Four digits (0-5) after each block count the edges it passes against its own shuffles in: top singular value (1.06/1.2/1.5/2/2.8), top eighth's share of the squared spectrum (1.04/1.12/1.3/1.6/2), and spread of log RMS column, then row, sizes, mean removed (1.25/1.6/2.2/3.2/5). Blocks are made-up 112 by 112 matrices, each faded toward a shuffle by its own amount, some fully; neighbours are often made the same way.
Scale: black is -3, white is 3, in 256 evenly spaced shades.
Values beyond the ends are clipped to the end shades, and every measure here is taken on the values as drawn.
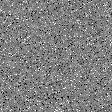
0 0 0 0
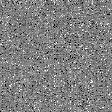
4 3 2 1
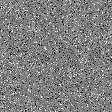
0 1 0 0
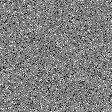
1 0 0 0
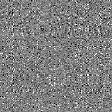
4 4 3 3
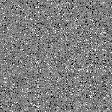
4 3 2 1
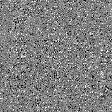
4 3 2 1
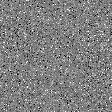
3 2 1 0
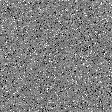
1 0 0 0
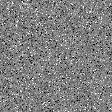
2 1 0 0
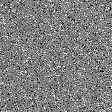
2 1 0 0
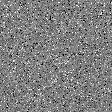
1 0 0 0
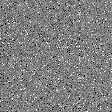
3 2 1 0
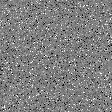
0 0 0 0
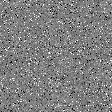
3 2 0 1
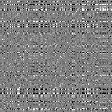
5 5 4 4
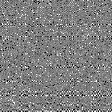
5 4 2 3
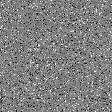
3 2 0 1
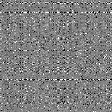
5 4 2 3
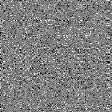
4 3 2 2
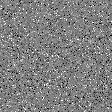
2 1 0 0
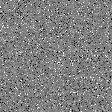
2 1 0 0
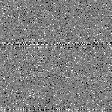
4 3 1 2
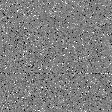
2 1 0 0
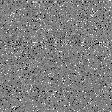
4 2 0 1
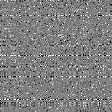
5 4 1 3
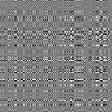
5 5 4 5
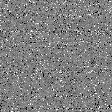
3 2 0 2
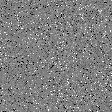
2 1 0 0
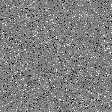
2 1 0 0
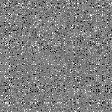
4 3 2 2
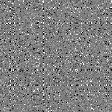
4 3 2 2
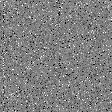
1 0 1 0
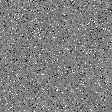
0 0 0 0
